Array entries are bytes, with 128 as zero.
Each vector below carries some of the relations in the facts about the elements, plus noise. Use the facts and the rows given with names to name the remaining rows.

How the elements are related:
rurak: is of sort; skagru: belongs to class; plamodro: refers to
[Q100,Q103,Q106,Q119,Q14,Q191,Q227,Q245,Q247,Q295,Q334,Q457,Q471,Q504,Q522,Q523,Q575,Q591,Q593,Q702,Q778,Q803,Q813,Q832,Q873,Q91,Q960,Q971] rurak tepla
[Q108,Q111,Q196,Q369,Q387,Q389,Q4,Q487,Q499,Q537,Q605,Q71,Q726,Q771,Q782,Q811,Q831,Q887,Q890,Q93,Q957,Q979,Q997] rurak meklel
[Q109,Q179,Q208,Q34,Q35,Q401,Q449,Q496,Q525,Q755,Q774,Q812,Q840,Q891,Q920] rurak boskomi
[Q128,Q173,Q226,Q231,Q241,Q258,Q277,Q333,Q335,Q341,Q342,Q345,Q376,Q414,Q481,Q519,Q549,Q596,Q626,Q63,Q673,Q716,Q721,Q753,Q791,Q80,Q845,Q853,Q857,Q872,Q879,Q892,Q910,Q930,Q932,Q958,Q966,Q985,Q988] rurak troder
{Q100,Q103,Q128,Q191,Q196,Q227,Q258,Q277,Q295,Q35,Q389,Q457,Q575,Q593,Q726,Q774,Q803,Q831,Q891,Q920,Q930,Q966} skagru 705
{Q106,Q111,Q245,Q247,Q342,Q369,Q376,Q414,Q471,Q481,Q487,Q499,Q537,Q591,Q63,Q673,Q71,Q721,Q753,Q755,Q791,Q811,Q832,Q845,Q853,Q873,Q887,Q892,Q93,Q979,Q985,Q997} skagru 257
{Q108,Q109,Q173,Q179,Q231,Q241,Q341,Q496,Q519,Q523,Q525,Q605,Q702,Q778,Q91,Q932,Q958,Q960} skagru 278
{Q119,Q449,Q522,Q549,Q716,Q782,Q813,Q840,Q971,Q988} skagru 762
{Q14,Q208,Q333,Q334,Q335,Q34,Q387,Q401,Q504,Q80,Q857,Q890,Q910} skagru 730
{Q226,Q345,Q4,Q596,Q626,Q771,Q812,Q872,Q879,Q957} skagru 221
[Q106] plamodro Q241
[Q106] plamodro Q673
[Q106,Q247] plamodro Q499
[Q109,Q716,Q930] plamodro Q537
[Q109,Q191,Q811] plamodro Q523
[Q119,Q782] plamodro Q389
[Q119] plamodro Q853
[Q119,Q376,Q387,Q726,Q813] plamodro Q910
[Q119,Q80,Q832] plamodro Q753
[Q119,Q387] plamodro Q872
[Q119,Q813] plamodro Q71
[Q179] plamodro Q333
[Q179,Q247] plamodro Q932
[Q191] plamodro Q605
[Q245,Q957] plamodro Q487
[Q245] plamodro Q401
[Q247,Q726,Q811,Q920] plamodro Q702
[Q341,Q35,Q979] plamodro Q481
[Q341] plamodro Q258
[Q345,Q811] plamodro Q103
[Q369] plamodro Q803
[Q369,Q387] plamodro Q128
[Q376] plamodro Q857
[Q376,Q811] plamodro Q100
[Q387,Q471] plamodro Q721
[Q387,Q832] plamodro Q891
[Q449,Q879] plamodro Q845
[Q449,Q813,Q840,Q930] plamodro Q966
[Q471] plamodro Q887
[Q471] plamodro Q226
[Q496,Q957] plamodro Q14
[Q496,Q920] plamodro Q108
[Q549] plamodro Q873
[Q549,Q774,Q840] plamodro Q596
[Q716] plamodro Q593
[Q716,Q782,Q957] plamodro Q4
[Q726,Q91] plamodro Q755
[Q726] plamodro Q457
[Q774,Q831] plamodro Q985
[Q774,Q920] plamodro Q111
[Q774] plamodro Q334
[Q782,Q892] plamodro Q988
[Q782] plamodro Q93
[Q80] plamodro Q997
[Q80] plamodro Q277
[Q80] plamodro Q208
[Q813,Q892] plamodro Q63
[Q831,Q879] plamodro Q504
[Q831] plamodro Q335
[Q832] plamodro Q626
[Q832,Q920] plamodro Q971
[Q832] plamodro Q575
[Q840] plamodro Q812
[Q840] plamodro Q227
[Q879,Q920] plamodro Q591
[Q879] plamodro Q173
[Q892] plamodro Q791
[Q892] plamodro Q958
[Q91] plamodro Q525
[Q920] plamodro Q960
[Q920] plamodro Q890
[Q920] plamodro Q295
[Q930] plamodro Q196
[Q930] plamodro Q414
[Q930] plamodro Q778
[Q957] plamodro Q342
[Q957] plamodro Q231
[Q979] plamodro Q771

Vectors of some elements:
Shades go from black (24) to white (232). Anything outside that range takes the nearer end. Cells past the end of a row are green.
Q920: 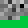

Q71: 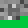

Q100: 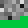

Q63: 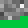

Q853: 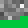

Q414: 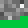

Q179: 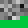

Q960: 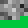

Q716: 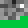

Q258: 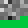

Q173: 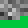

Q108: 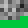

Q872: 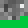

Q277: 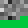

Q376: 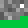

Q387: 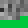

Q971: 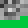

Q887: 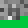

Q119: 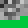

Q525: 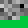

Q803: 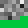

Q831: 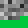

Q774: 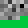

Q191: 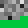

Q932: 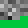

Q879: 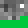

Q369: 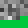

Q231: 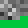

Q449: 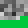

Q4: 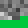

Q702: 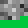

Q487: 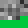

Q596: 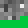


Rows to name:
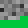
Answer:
Q34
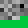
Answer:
Q496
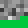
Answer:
Q755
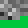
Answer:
Q958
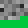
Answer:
Q208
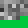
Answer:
Q979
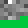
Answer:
Q245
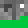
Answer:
Q345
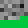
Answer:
Q401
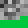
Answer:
Q522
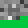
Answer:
Q111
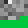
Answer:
Q106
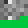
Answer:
Q873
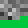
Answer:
Q519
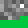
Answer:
Q673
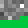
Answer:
Q721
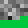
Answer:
Q341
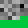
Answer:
Q109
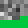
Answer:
Q771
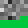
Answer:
Q128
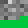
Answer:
Q14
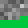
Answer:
Q335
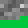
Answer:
Q80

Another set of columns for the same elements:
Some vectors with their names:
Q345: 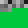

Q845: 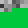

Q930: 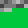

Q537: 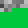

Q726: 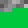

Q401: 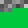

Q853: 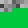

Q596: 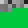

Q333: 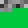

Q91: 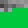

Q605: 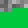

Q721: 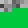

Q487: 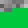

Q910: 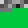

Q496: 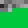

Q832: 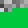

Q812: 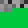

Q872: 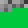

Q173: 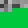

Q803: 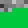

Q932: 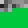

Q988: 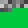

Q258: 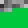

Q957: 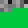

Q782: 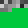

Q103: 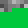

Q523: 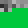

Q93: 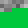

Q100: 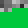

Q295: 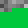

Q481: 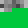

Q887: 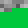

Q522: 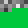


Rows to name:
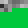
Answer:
Q755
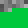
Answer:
Q891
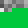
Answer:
Q471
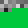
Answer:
Q971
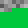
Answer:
Q811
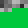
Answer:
Q191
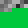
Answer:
Q387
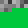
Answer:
Q4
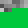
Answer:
Q591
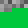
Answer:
Q771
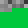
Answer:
Q879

